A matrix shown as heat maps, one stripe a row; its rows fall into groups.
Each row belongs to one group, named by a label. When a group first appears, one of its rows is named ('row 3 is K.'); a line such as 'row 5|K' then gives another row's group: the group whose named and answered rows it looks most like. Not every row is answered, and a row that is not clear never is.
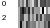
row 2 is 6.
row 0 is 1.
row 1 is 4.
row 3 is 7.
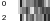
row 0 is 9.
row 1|1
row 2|7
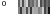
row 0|6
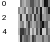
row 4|6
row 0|7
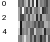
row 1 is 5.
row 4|7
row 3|9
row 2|6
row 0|6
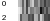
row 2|7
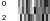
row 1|1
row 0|1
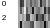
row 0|9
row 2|1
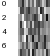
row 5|7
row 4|9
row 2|5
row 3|9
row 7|4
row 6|1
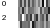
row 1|6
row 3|4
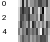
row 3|4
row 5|1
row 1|4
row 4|5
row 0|1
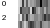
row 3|9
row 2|1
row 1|4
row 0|1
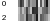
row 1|5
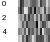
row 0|9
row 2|6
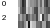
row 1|6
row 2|5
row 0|6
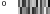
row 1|4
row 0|6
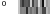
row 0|4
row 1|5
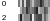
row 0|1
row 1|5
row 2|9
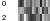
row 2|9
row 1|5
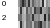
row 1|9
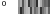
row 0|6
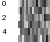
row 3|9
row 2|7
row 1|9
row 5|5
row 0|1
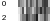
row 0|5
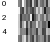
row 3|7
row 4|5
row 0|5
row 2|4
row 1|7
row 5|7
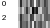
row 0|7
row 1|5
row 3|9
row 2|7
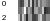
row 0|6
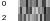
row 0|5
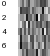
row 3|6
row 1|4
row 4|4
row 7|5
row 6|7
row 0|1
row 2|5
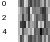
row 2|1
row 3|6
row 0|9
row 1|1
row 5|9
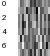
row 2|6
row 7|9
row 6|5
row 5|4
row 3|6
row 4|6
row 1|5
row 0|9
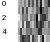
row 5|4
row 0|6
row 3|1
